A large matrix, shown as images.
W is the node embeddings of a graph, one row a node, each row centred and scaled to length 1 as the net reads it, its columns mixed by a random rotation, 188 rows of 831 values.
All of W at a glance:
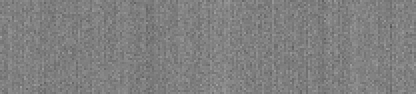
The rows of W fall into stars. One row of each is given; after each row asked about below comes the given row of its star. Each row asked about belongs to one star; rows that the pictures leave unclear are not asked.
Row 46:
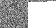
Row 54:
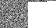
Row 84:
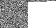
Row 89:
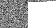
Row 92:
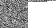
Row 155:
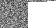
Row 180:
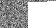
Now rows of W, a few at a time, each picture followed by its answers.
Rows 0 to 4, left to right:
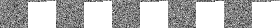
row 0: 92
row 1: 92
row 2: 92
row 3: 54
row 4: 155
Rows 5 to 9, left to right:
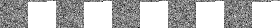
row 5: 46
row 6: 54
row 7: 54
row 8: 89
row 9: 46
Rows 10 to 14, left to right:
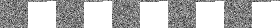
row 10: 84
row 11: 155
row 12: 46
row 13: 84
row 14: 155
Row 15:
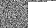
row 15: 89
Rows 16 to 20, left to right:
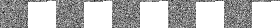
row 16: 89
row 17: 92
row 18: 84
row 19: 54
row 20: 84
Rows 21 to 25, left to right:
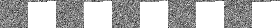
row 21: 89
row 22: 180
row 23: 92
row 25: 155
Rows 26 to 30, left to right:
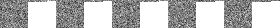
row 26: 155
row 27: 84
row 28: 92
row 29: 46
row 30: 54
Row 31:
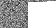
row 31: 89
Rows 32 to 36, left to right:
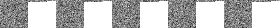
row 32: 92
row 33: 46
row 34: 89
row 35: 89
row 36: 92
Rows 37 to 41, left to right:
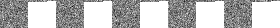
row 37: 155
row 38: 180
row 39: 46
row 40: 54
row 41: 92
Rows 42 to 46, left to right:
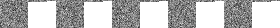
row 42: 92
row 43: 92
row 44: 54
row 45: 92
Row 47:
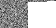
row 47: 54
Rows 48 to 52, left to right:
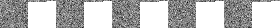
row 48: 84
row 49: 89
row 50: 46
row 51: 180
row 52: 46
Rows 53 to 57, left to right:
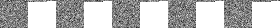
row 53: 155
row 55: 89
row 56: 46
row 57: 54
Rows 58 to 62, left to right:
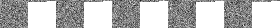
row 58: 84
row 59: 155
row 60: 180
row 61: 155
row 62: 84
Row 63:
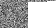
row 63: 92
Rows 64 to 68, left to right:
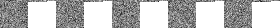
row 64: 155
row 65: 155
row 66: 180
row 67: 155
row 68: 180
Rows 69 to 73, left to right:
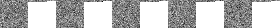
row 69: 180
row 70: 54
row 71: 46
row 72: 89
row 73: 92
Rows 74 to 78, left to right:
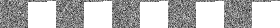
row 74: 46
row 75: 155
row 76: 46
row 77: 54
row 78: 84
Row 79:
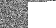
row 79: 84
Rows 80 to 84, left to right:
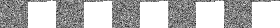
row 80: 84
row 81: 92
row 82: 54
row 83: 155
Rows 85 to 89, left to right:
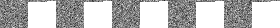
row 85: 84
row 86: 180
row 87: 155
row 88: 180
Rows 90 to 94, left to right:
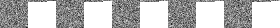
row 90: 54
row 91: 46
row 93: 84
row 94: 92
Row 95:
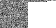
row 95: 46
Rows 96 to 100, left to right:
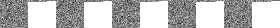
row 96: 180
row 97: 46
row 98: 92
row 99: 46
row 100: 54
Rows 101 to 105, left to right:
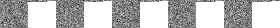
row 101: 180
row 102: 92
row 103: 92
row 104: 180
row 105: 89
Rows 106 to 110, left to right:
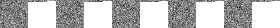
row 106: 180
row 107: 180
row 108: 46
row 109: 54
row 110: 46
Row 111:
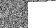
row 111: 155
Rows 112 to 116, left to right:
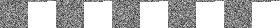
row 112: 89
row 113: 46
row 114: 89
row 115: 89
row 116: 92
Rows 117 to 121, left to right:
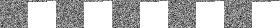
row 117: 180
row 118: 155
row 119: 46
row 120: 84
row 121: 92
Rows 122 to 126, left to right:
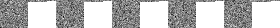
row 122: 84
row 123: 46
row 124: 89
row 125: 89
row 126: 180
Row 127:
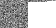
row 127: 92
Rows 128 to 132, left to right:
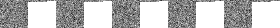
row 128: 155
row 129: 155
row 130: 92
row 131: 155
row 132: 84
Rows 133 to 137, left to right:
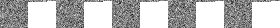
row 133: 155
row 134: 46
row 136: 46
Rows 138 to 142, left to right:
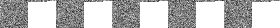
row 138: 92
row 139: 155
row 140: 180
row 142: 84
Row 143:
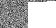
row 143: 180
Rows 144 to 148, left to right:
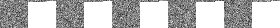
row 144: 92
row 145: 54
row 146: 180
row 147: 54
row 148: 155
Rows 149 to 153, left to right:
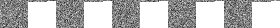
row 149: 84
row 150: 54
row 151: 180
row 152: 89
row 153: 180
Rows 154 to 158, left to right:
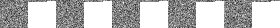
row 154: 155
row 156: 84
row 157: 54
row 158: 84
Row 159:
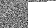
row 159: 84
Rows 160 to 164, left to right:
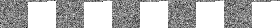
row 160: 89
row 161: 54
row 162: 84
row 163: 92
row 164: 180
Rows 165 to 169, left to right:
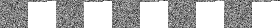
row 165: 46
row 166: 180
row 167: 155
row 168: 89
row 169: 89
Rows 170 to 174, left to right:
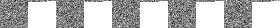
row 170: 92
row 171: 46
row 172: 180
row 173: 84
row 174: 92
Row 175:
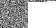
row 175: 180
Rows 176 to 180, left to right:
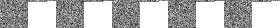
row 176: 84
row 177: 89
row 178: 180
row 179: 155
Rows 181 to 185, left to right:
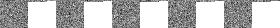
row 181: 155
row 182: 46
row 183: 180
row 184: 155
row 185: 84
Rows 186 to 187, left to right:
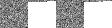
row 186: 54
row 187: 155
